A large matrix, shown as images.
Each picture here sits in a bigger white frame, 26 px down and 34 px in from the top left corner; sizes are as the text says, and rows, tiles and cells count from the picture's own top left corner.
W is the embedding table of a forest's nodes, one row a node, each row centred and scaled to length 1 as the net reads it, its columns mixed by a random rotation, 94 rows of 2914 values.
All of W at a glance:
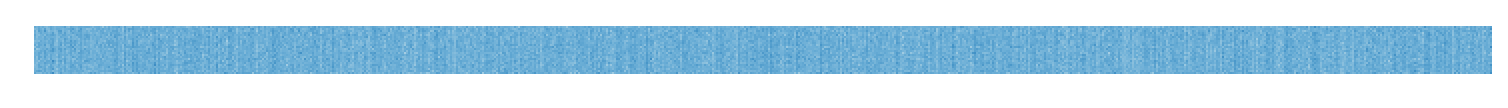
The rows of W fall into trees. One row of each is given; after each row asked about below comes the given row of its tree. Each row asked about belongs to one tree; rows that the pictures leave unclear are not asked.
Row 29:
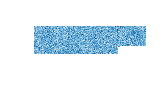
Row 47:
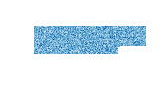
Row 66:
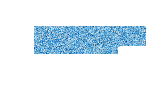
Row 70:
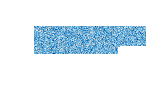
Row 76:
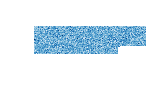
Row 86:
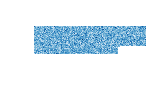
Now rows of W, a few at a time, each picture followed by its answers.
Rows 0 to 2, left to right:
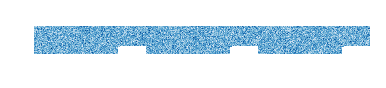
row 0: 70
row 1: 66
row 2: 66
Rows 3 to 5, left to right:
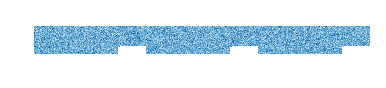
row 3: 29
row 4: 76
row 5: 86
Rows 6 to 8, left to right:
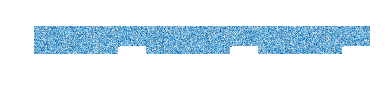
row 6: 76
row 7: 29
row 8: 86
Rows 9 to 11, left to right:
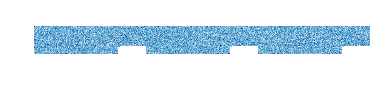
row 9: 76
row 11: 86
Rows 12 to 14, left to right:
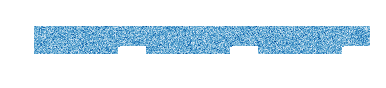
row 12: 47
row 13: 76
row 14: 29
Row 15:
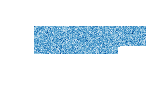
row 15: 66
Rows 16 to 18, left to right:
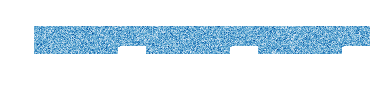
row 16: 47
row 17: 47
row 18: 66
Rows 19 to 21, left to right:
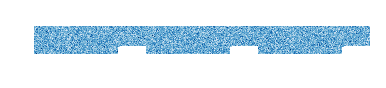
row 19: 66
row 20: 86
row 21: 66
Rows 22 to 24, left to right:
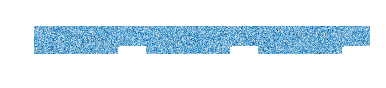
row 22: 70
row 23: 86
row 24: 29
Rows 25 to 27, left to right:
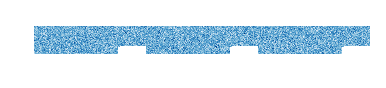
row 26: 66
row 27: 47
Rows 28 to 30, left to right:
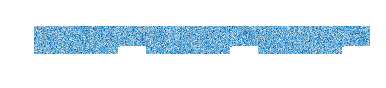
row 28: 70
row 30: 29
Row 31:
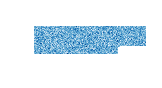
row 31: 47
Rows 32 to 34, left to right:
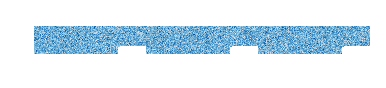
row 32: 86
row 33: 29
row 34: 47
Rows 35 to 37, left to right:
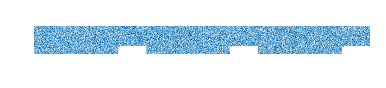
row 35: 29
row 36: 86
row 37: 70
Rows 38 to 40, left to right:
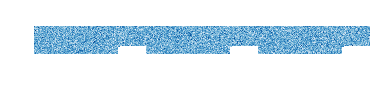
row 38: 29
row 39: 86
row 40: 66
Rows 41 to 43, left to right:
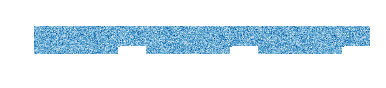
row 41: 29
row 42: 76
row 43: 76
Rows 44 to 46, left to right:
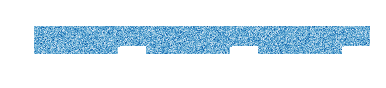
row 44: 47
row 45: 70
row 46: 86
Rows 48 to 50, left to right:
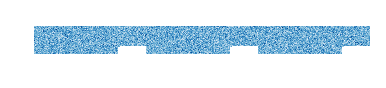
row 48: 70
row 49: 86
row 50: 47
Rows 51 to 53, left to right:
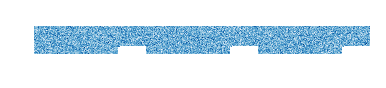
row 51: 76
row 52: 86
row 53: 86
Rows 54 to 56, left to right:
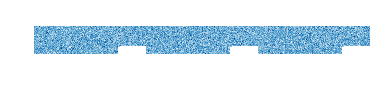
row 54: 66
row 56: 86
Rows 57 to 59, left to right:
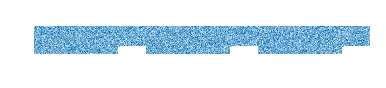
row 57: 47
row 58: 66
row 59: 29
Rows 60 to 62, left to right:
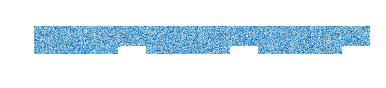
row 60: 76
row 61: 86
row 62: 86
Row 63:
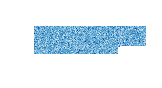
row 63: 29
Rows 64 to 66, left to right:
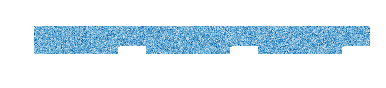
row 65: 66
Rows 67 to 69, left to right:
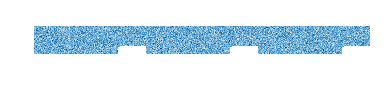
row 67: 66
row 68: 47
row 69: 47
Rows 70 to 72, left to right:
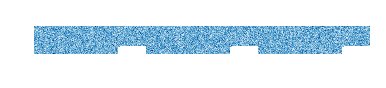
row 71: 66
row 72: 29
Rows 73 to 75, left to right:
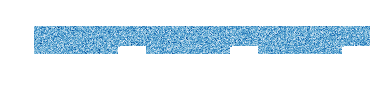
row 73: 47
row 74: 29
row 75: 86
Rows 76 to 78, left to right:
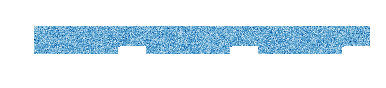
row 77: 76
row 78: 66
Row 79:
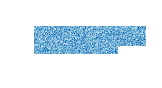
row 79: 86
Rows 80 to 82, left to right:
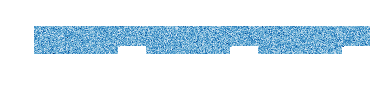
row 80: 70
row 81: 29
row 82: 76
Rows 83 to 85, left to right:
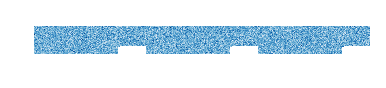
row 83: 86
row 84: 47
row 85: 66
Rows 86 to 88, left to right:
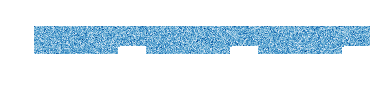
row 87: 29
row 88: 29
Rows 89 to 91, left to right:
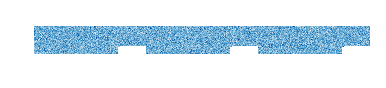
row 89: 86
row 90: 29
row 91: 76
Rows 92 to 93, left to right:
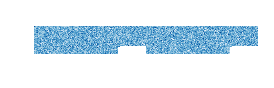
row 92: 66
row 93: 47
